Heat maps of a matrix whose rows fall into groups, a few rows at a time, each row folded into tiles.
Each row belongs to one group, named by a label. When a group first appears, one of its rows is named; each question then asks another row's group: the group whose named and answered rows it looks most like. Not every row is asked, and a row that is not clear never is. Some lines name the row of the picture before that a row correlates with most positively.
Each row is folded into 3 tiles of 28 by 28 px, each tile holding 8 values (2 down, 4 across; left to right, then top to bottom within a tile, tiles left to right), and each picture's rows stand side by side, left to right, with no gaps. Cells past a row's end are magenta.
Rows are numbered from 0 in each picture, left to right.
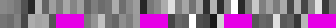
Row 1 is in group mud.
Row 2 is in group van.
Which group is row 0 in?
mud
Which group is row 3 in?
van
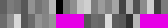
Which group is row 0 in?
mud
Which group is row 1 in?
van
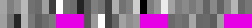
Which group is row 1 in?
mud
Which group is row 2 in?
van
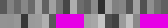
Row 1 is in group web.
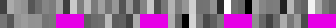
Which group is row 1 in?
van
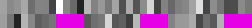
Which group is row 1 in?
van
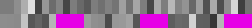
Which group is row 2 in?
van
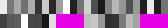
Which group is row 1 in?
web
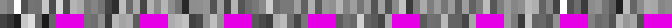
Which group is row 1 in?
mud
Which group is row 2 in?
web
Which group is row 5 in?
van
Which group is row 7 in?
mud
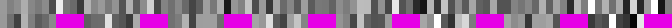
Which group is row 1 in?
van
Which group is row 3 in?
web
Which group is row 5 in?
web
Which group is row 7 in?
van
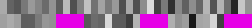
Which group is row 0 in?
web
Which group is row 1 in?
van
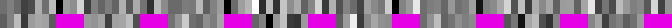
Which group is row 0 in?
mud
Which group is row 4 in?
mud
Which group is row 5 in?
mud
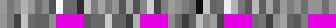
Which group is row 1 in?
van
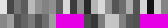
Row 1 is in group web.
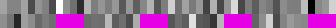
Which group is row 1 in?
van
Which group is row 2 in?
van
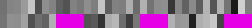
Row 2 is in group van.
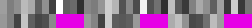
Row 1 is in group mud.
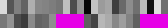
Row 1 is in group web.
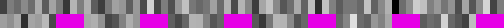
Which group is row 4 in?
mud
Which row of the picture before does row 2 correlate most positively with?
1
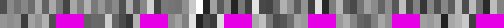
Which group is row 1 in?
van
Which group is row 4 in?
web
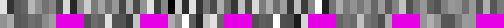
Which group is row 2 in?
web
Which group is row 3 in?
van
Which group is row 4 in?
van
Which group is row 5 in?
web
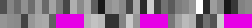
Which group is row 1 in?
web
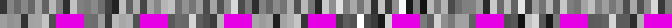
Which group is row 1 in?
mud
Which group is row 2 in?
van
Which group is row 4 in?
van
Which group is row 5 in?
web
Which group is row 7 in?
van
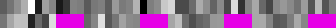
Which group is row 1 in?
mud
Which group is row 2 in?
web
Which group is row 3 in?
web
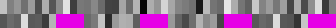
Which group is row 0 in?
van
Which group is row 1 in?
mud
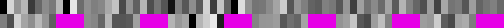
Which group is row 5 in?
web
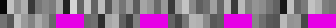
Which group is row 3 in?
mud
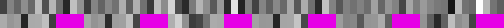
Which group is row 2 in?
web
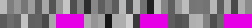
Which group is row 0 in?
van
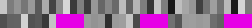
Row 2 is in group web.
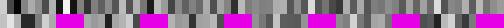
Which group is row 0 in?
web
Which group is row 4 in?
web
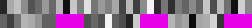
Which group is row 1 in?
van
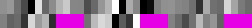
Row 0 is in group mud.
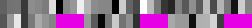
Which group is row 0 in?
mud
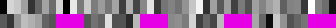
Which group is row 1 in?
van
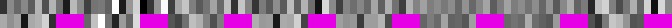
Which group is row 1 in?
mud
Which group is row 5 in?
van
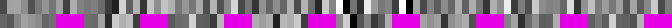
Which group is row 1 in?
mud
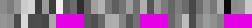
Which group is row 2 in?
mud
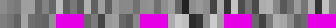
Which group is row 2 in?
web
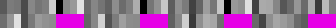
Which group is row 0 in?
mud
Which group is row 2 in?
mud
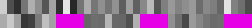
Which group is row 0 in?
web
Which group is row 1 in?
van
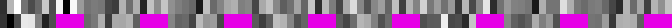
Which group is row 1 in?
mud
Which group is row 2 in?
mud
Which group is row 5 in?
van
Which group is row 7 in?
mud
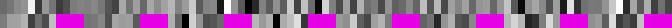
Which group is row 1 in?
mud
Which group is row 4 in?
web
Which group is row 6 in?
web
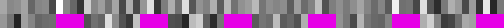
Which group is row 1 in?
van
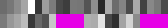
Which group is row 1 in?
web
